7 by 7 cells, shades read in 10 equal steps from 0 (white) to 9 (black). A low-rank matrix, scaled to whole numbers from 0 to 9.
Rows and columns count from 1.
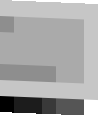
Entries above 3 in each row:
0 1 0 0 4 0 6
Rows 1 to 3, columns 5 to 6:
2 2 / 3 3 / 3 3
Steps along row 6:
same same same same same same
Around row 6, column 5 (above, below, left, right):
3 6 2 2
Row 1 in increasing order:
2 2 2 2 2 2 2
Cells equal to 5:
0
